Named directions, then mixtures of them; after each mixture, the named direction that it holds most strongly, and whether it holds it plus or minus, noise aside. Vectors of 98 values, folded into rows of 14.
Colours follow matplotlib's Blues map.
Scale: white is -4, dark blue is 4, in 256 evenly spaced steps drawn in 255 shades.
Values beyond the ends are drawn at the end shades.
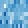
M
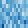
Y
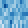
M, minus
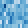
M, minus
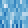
M, plus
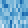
Y, minus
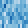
M, minus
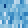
M, minus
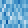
Y, minus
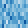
Y, plus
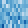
Y, plus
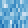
M, plus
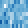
M, plus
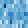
M, minus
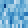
M, minus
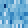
M, minus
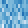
Y, minus
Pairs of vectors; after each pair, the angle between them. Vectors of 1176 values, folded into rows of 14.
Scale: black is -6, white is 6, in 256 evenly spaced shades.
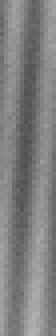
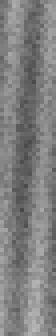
nearly parallel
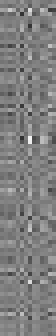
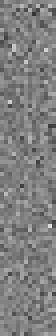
partly aligned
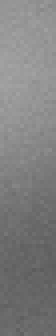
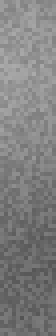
nearly parallel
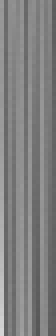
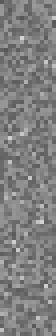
orthogonal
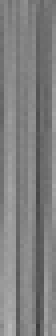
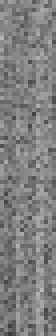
partly opposed
